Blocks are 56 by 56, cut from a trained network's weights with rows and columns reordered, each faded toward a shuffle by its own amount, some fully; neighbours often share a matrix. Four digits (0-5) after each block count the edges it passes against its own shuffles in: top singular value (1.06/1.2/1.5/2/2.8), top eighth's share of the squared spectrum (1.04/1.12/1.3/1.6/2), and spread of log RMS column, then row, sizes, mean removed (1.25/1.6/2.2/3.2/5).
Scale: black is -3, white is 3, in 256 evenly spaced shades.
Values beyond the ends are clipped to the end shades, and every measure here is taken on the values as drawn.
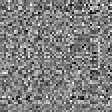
4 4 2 2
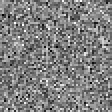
1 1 0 0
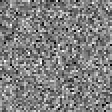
3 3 1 1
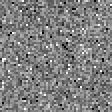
0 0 0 0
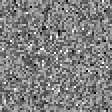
0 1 0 0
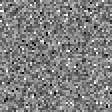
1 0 0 0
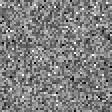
1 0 0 0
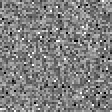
2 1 0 1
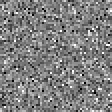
1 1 0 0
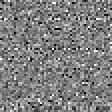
3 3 0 2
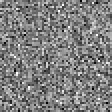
0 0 0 0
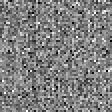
3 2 0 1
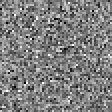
2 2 0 1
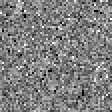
0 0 0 0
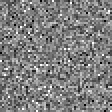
1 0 0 0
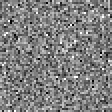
0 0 0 0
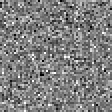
0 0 0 0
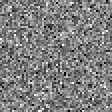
1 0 0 0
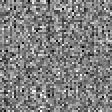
3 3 0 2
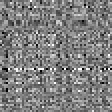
4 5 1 3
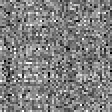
3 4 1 2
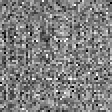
3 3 0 2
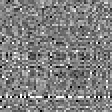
4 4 0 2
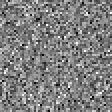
2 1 0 0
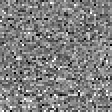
3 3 0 2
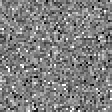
1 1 0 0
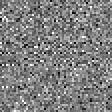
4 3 0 2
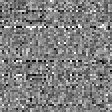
4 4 1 3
